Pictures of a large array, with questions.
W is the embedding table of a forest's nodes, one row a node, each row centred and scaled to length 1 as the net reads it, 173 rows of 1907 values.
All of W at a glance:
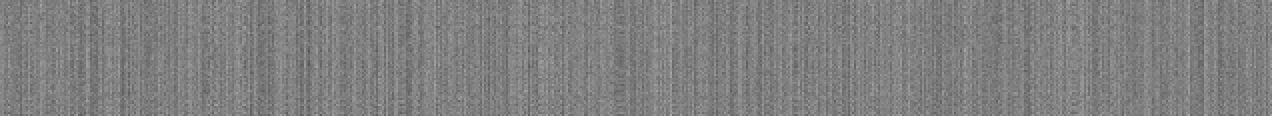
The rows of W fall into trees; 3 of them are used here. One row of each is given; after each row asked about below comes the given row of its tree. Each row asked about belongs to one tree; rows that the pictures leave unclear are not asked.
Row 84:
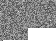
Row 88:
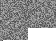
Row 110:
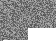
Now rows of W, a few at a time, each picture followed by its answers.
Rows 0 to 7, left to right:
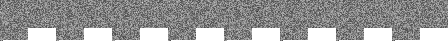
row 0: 88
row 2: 110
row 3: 88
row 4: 110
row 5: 88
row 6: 88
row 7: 88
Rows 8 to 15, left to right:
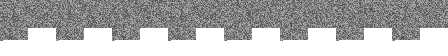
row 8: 110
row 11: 110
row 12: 88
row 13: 88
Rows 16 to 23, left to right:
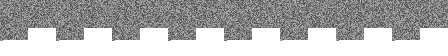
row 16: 110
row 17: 88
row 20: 88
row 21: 110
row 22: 88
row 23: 88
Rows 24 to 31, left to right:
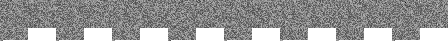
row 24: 110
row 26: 110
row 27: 88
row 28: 110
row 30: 110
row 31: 110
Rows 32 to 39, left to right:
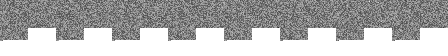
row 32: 88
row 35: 110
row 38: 88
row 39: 88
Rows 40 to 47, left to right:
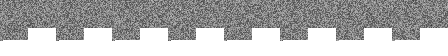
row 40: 88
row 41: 88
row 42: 88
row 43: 88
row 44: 110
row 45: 88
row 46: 110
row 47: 110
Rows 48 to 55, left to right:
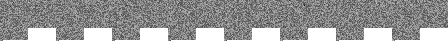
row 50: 110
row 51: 88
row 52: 88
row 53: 110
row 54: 88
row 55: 110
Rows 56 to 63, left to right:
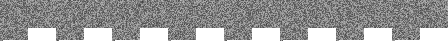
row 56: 110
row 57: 88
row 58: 88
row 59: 110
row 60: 88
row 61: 88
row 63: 110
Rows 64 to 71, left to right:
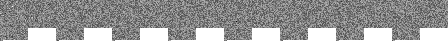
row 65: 88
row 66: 110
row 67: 110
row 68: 88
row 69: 88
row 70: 110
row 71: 110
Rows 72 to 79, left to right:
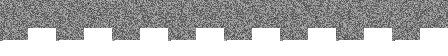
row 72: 110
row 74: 110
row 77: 110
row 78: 110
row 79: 88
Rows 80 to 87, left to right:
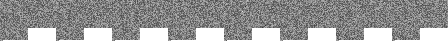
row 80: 110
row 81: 110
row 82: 88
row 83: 110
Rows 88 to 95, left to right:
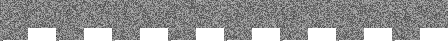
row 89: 84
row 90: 110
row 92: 110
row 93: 110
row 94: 110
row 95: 110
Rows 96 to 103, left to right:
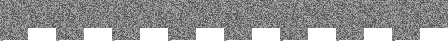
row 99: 110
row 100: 110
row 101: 110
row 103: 88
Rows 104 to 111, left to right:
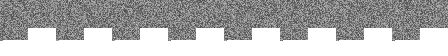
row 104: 110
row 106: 110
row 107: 88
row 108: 110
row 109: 88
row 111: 88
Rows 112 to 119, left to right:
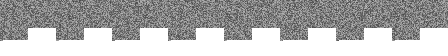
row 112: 110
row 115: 110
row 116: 110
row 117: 88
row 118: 88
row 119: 110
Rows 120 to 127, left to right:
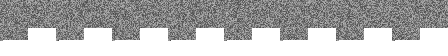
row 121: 88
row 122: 110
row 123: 88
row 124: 88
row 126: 110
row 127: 110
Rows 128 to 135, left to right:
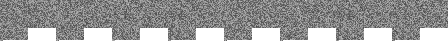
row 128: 110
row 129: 88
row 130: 110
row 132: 88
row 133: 110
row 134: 110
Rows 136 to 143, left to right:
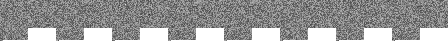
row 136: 110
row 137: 110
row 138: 88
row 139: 110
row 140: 110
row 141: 110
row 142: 88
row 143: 110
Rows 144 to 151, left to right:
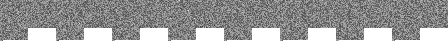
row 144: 84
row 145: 88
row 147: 88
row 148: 110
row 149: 88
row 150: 110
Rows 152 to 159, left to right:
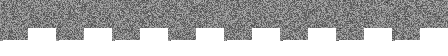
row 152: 110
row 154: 88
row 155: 110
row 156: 88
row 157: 88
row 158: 88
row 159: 110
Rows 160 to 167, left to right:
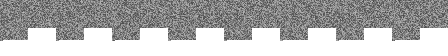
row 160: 110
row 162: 88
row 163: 110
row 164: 110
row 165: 110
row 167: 88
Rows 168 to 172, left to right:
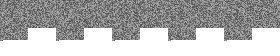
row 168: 88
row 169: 88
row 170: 88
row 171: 110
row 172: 110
